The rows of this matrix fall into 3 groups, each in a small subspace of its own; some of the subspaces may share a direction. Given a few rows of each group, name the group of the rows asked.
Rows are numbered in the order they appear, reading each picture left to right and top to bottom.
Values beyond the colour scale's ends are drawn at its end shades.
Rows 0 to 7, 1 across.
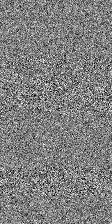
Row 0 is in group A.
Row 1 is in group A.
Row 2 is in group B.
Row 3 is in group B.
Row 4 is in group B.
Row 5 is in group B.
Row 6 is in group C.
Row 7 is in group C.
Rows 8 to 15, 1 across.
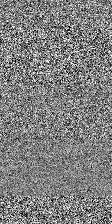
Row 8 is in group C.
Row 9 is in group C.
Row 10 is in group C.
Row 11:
C
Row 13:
C
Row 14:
C
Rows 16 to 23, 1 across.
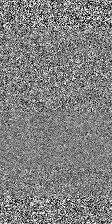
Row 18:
A
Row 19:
C
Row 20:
C
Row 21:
B
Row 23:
C
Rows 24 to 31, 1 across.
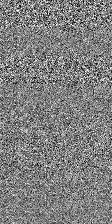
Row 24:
A
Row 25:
B
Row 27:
B
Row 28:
C
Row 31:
C
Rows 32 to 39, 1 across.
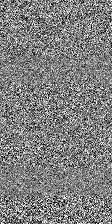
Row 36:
B
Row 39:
B
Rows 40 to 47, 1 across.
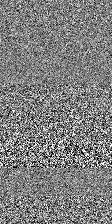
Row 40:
A
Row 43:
C
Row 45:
A
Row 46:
C
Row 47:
A
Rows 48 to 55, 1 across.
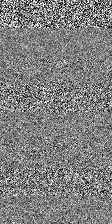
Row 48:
B
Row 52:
B
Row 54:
A
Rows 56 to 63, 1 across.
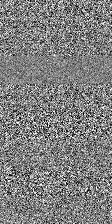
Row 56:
A
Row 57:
C
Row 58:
B
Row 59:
A
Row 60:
A
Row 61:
C
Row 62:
C
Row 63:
B
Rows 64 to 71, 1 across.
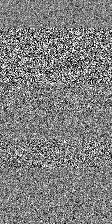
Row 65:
A
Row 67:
C
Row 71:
A
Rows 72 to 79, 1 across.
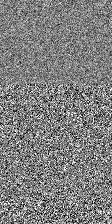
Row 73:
C
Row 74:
A
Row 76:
B
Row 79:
B
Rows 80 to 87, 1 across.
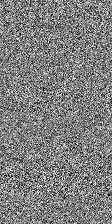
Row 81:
A
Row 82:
A
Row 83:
B
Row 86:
B
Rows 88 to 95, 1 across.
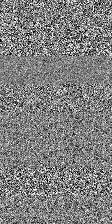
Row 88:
B
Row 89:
C
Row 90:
B
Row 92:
A
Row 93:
A
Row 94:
A
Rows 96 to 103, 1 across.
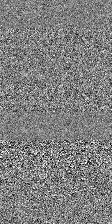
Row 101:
C
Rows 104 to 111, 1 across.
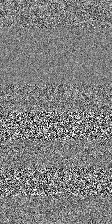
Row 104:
C
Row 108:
A
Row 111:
C
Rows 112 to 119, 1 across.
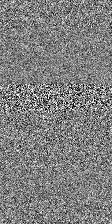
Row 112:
C
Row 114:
C
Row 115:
A
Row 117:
A
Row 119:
C
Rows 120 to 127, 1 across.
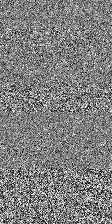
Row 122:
B
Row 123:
C
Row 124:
A
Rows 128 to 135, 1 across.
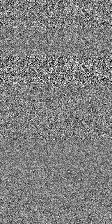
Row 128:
A
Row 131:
C
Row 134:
C
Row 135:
C
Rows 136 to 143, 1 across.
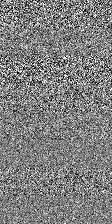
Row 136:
B
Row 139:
A
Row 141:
A
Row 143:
A
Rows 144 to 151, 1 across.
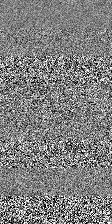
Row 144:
B
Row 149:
C
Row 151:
B
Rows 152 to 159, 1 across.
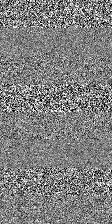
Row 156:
B
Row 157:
C
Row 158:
B
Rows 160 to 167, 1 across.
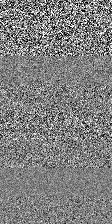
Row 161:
B
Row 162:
B
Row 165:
B
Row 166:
A
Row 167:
A
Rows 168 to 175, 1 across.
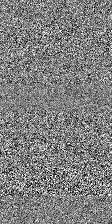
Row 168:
B
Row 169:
B
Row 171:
C
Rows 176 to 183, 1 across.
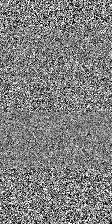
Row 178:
A
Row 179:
C
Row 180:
C
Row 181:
A
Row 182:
C
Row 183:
C
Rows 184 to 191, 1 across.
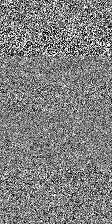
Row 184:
B
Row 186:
C
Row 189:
C
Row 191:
A
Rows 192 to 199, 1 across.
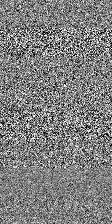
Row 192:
A
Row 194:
A
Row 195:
B
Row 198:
C
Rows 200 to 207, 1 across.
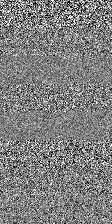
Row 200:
C
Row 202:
B
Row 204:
B
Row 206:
C
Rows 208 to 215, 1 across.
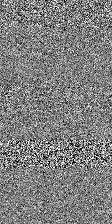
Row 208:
B
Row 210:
B
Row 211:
C
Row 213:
A
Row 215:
B
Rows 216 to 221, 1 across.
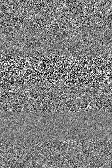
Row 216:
B
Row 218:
B
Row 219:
C
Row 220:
B
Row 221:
B
